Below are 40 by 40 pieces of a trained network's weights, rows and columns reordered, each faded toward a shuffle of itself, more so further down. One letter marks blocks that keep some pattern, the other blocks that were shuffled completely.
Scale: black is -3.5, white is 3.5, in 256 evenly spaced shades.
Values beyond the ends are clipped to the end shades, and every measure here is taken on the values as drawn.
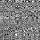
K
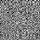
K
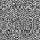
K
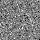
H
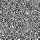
K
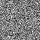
H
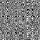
K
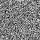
H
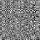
K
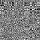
K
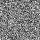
H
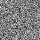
H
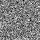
H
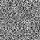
K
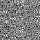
K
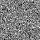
H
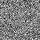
H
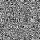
K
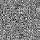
K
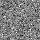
H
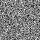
H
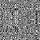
K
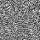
K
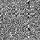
K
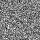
H
